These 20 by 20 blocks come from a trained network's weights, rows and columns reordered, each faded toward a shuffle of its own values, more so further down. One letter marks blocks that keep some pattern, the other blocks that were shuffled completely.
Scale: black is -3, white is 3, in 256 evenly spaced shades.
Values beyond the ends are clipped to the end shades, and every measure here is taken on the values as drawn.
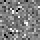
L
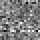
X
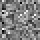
X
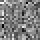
X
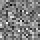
X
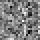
X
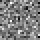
L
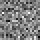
X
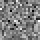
L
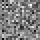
X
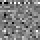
X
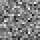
L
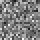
L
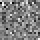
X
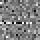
X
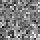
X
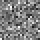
L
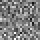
X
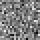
L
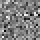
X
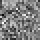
X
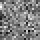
X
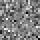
L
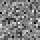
L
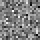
L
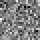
L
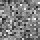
L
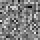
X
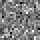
L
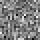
L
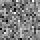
X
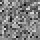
L
